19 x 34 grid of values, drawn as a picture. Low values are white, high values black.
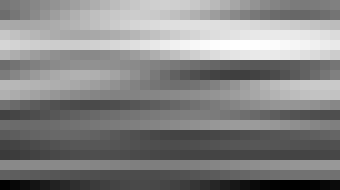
The grain runs across in streaks. Overall the values sit about 50% of the way up the scale. There is an overall slope up to the bottom.
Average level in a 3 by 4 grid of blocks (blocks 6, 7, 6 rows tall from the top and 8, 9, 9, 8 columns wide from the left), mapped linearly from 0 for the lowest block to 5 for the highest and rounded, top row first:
2 1 0 1 / 3 3 3 3 / 5 5 5 5
